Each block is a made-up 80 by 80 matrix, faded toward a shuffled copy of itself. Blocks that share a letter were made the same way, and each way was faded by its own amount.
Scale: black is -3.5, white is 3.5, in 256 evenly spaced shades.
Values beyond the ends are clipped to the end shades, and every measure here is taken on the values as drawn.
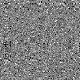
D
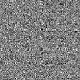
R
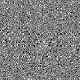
D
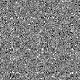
D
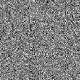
R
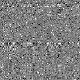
D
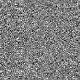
R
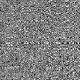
R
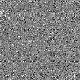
D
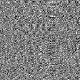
R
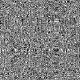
R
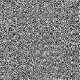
R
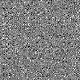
D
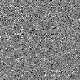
D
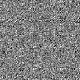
R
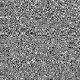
D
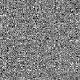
R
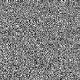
R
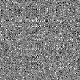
D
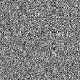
R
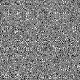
D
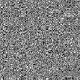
R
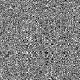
R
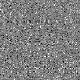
D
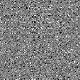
D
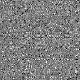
D
